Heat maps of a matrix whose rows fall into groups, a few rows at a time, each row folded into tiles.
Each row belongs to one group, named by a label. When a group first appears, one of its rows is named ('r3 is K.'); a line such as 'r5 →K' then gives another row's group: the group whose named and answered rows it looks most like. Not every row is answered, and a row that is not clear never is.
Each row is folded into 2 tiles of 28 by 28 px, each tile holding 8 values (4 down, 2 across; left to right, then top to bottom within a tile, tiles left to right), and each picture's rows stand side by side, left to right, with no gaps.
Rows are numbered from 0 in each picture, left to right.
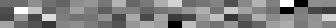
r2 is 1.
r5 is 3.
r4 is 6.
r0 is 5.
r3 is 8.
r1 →5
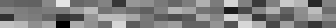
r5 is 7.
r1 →8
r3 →6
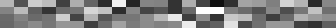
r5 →7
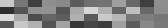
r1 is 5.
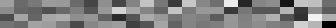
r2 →6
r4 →3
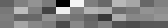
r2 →7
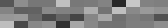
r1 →8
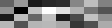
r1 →6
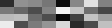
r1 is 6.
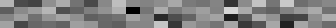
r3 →8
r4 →6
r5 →8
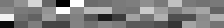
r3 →8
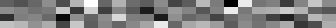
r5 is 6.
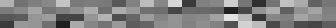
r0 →8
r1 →8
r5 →7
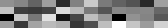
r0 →1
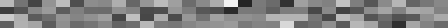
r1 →3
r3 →1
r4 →3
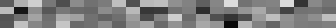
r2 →1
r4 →8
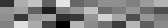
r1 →8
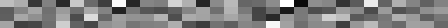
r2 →3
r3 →7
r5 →3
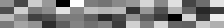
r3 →1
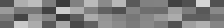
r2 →3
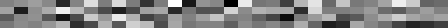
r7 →7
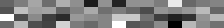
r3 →8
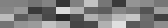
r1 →6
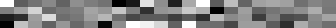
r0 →8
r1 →5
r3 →5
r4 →1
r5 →8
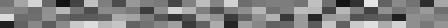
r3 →6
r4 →8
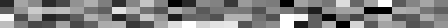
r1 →6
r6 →1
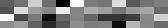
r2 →8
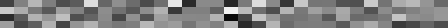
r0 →6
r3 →3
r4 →6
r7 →7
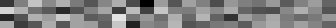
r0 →6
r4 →1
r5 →5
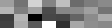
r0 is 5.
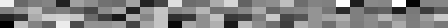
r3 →8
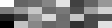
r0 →8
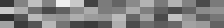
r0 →6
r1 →7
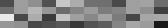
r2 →5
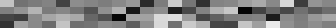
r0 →8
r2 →1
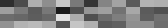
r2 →1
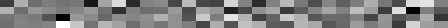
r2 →3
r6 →5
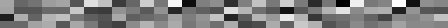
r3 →3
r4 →6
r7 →3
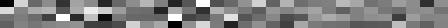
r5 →8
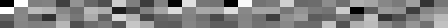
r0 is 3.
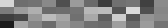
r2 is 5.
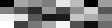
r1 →7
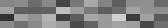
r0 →1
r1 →6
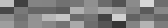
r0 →3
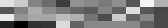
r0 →7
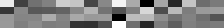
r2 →7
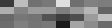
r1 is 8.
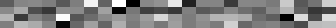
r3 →3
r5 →1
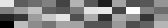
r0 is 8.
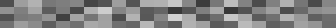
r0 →5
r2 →1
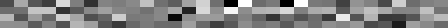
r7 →8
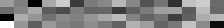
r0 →7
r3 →5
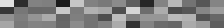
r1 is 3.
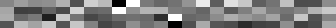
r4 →7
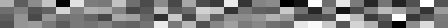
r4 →3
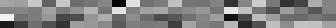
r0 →7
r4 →6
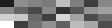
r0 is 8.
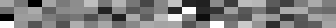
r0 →7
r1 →5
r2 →1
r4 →5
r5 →6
